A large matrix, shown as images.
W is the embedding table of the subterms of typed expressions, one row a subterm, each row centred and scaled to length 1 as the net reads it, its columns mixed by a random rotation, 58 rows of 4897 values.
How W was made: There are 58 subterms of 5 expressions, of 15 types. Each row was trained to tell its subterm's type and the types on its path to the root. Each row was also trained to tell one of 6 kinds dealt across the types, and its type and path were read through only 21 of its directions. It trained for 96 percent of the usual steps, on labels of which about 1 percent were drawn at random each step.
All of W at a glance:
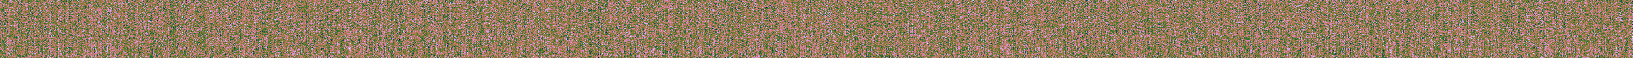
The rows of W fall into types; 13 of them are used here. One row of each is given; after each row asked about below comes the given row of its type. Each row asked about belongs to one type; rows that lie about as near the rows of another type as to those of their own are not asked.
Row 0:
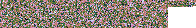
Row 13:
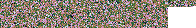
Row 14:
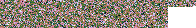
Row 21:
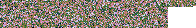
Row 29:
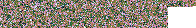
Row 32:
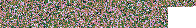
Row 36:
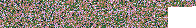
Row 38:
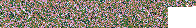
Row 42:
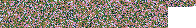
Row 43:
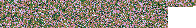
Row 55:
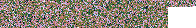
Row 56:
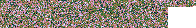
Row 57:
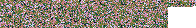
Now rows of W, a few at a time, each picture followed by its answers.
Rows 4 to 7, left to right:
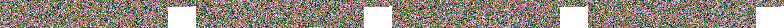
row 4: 32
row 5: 56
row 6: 57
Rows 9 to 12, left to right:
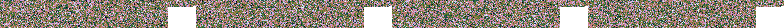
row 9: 43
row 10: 42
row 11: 43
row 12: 0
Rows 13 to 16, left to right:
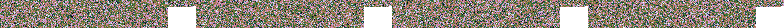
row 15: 38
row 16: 57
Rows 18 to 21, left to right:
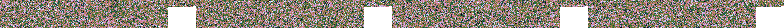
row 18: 0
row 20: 38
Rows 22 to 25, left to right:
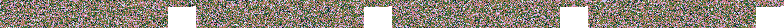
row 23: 56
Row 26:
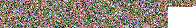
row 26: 56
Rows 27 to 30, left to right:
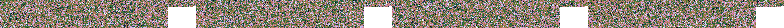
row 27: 13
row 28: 14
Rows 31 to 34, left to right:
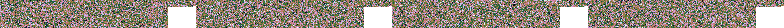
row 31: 0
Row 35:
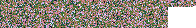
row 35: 36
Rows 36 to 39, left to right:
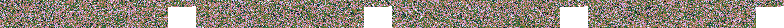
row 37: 38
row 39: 32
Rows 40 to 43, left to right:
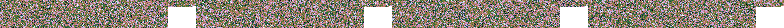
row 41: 43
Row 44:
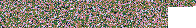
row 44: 42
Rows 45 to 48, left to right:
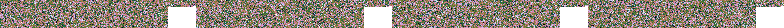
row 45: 43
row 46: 56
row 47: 0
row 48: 14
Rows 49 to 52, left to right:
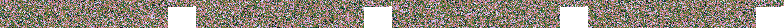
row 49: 14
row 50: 32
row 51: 55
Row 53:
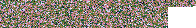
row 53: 42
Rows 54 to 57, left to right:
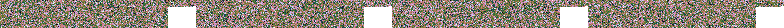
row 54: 42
